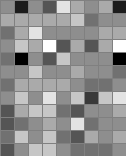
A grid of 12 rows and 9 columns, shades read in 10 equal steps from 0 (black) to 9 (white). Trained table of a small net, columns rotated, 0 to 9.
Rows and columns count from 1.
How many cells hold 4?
15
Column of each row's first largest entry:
5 6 3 4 5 3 2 4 3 6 2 3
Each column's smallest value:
3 0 5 3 3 3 2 4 0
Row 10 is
3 4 5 6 5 8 4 5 5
